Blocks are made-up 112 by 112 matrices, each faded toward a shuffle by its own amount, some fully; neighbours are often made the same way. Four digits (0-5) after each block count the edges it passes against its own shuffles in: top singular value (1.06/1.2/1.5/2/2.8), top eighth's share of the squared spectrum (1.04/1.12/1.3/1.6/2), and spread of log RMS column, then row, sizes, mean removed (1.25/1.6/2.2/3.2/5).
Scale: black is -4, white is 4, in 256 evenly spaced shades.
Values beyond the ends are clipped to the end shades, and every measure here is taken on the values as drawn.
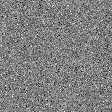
0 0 0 0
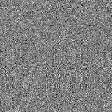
4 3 2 2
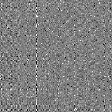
5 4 3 2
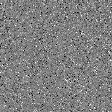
3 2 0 0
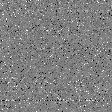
2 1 0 1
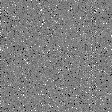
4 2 1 1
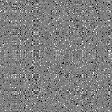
5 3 2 2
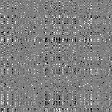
5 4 3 3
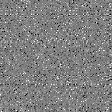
4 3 2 2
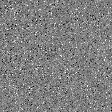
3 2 0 1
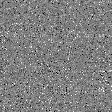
3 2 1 1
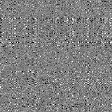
4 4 2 3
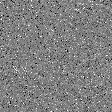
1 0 0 0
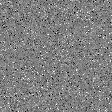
2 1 0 0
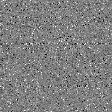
3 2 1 2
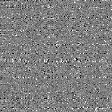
4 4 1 3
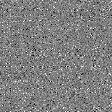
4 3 1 2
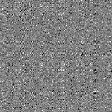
4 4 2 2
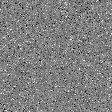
1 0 0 0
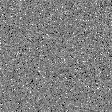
2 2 0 0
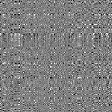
5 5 3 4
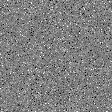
2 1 0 0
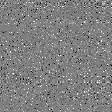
4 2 1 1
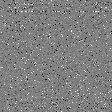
3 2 0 1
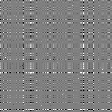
5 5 4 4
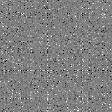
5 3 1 2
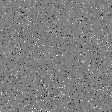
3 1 0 0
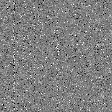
2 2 2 0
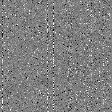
3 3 3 0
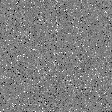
0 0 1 0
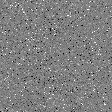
0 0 0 0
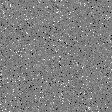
0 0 0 0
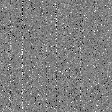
2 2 2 0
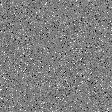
0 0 0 0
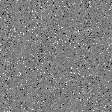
1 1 1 0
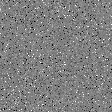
0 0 0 0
